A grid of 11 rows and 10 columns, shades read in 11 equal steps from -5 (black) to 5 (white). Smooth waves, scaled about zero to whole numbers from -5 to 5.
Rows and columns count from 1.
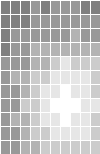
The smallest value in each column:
0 0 0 1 0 1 1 1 0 0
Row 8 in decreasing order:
5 5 5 4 4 4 3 3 1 1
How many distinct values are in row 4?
3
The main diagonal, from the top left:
0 0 1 2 2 4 5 5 4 3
